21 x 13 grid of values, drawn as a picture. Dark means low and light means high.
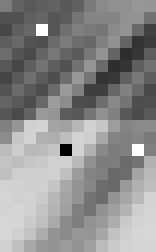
A horizontal seam about 50% of the way down splits the table, and the bottom part is higher. The bottom left is the calmest part. The grain runs diagonally up to the right. Values change most from cell to cell in the centre. Three lone cells stand out: two far higher and one far lower than their neighbours.
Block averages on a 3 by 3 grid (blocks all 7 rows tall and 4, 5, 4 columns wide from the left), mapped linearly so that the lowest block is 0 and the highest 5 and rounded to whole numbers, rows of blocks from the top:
0 1 0 | 2 2 1 | 5 3 4
